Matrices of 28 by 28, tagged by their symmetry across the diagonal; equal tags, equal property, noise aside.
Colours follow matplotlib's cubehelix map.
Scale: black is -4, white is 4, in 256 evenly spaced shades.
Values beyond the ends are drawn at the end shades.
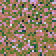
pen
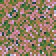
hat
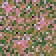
hat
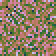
hat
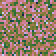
pen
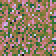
pen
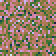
pen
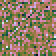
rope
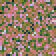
hat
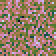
pen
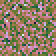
rope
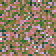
hat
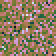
rope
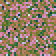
rope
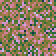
hat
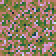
hat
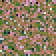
pen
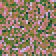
rope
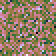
rope
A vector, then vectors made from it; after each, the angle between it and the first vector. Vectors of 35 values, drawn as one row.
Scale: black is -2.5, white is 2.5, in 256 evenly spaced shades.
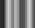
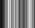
nearly parallel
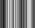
nearly parallel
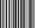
orthogonal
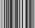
partly opposed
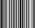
partly aligned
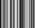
partly aligned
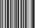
orthogonal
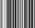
partly opposed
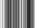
nearly opposite
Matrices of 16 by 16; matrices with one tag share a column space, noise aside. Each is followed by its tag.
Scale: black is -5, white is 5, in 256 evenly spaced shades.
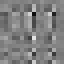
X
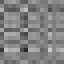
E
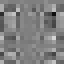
X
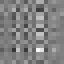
E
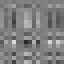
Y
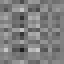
E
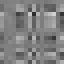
X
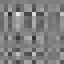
X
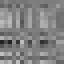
Y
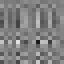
Y
